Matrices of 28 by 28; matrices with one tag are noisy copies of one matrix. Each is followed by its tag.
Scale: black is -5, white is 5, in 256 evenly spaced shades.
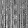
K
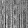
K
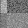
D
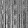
K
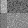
D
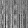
K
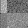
D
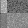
D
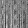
K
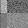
D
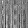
K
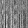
K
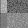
D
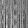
K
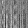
K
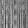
K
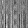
K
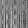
K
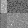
D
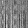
K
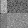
D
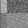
D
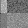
D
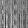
K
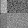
D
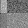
D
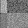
D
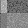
D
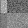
D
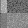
D
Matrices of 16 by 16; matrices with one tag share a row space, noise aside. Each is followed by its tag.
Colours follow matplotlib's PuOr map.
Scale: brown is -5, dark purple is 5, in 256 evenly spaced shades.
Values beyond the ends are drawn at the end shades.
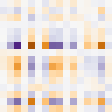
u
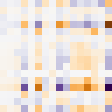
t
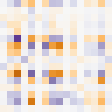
u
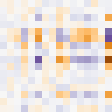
t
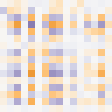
u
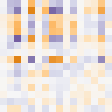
u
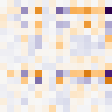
t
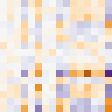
t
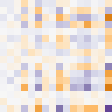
t
